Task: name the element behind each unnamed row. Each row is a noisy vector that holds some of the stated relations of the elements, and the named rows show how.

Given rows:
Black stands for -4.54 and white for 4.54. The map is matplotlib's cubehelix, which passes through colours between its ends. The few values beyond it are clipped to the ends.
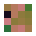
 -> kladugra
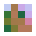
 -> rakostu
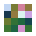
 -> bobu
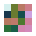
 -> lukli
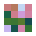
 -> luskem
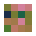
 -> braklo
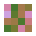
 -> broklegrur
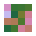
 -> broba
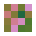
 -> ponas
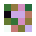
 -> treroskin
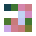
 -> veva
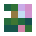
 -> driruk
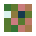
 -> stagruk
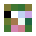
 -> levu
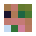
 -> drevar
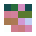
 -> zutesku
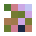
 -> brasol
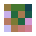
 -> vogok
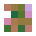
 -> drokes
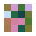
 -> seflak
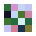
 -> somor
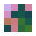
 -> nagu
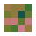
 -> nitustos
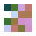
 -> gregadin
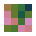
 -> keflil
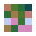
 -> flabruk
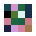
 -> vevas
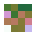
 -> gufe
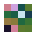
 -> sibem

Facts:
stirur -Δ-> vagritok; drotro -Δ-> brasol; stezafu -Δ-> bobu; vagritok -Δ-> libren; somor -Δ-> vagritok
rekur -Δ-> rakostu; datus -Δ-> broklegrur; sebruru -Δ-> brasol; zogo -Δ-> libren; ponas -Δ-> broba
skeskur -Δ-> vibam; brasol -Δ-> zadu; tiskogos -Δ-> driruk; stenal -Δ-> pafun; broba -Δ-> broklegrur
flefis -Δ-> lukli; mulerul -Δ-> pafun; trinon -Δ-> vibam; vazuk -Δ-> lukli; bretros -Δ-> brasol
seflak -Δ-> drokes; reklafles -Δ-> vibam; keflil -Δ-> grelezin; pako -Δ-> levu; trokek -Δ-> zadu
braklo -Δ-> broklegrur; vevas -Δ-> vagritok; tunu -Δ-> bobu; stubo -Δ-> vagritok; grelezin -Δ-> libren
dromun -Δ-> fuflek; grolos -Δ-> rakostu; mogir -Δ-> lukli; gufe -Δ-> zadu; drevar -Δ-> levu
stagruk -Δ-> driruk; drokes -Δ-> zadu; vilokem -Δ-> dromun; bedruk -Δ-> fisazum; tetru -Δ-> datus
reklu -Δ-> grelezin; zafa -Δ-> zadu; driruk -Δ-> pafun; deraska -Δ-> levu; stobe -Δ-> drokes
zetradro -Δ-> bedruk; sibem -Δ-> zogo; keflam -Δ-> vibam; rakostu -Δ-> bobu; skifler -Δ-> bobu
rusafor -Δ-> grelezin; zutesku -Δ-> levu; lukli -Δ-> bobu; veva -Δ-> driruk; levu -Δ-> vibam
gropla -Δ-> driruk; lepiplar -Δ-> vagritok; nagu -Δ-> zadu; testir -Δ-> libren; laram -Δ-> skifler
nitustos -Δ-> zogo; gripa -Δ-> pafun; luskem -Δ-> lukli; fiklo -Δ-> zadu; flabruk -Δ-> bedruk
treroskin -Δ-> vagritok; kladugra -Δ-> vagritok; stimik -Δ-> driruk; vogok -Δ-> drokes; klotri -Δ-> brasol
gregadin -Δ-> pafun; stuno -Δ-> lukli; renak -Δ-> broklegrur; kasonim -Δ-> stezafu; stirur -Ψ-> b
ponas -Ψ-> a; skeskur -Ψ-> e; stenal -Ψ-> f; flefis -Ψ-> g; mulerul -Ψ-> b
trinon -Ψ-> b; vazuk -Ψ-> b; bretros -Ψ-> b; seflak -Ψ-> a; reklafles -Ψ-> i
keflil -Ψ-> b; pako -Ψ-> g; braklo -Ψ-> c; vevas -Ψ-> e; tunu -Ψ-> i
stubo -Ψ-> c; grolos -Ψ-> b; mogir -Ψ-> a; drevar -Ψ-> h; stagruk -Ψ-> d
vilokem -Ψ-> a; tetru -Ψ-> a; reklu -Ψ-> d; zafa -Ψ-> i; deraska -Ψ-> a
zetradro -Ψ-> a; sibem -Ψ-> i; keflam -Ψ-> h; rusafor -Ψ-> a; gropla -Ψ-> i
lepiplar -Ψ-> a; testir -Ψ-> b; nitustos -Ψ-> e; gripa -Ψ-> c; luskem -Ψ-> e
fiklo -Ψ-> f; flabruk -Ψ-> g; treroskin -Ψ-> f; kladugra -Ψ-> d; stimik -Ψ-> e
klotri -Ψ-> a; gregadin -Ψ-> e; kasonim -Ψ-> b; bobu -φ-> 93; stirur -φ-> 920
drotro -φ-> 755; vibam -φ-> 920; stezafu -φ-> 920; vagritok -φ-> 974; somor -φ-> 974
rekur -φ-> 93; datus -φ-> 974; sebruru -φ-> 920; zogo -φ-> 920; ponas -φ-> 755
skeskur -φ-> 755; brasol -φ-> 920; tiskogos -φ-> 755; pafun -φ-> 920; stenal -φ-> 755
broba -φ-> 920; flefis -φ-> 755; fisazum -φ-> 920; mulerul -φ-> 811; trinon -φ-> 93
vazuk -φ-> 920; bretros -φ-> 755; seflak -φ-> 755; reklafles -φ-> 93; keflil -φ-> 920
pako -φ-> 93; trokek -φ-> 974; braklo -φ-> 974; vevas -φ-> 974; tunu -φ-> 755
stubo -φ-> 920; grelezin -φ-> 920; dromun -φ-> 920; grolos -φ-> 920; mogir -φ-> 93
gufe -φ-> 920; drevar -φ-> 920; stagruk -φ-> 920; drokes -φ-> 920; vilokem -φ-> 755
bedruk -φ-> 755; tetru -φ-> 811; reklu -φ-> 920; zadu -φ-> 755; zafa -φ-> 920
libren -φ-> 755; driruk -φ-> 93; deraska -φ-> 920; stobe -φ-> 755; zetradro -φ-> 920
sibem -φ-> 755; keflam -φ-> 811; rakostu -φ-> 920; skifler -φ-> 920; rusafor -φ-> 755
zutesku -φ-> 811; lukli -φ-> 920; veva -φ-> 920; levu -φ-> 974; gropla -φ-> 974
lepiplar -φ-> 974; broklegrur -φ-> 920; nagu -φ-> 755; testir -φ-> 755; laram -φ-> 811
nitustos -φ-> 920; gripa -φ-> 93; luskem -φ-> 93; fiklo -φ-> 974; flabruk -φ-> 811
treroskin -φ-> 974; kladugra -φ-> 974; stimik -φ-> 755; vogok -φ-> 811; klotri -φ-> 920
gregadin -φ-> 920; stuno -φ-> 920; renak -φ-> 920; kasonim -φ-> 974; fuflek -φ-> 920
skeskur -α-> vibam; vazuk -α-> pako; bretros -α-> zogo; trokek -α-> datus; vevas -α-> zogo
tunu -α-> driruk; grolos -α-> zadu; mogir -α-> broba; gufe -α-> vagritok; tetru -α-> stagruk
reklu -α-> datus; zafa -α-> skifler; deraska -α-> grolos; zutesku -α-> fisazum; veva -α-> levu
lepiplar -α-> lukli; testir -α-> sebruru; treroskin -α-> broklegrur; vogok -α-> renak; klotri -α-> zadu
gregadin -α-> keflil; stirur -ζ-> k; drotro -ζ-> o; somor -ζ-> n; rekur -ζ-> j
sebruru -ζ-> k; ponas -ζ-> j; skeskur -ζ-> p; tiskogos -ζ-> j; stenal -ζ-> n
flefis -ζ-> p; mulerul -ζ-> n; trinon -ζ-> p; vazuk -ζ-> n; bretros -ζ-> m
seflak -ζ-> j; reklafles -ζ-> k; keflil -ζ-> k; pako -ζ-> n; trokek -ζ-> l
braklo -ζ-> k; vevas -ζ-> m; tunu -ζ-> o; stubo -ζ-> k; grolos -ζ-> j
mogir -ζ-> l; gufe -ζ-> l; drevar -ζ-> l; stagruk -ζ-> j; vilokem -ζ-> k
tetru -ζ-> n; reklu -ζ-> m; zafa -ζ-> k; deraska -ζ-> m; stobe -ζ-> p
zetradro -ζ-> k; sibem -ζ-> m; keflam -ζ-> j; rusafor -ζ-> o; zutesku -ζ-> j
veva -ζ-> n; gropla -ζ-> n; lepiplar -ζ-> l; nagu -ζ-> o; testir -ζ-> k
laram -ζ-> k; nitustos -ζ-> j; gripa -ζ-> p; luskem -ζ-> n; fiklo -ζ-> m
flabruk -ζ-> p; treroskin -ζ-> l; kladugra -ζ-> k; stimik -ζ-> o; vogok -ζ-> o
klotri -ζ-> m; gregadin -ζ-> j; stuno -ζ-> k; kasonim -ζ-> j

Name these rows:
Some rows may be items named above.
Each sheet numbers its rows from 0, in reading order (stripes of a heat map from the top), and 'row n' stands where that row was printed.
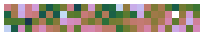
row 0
luskem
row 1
tunu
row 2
stobe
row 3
tunu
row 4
rakostu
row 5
vibam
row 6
testir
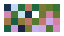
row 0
bretros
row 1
testir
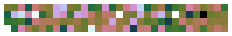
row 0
mogir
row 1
drokes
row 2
libren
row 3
tetru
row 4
brasol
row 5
reklafles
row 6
stagruk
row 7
kladugra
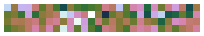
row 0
rakostu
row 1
vibam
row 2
skeskur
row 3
stagruk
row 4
skifler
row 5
klotri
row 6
flefis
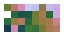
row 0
stimik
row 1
rakostu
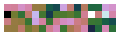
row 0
kasonim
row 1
sebruru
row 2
flefis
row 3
driruk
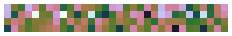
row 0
bedruk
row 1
renak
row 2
stagruk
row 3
tiskogos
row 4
grelezin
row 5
vagritok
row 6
sibem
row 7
pafun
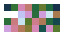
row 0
veva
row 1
trinon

